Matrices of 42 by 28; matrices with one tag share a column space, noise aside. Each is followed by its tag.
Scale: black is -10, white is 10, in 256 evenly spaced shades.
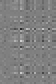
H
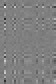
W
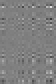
W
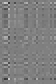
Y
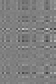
H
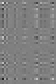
Y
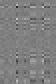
W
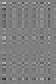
Y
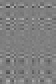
W
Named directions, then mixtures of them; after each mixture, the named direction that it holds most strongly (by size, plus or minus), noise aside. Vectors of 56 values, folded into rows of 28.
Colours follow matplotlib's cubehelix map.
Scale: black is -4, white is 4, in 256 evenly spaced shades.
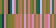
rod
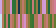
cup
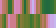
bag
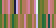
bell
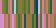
bell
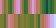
bag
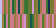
cup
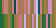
bell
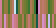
bell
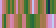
bag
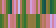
bag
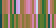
bell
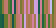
bell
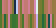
bell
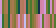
cup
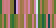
bell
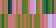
bag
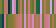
rod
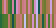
bell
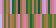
cup
